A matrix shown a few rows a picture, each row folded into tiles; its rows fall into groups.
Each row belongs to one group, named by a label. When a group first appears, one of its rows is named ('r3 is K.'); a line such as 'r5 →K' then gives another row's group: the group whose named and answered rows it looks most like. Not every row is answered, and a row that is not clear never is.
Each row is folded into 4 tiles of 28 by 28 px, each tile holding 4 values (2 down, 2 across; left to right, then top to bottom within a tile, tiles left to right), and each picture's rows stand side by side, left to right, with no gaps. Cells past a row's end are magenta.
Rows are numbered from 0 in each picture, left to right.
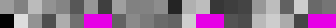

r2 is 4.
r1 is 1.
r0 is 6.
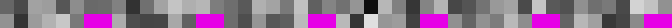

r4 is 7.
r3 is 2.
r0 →4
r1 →7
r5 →1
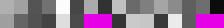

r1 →6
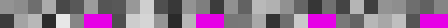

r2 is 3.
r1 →1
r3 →2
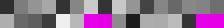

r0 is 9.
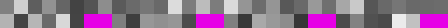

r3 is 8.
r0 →2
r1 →7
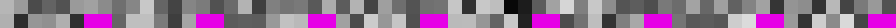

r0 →2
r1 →1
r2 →8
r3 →2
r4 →6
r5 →3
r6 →9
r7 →2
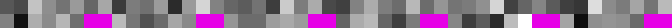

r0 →4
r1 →9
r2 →7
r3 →1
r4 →9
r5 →4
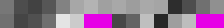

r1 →3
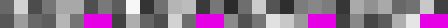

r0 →8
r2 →4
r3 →9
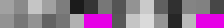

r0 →3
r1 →1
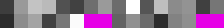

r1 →8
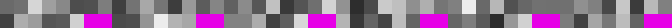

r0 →3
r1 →4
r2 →3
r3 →7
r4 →8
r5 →7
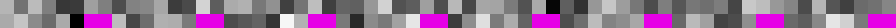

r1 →9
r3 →9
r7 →4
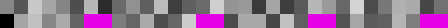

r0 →6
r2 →6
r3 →8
